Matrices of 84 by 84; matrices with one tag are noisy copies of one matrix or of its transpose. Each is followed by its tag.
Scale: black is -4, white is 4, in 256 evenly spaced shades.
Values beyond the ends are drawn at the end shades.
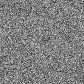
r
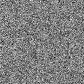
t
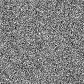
r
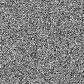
t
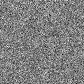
t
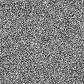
r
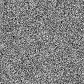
r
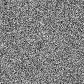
r
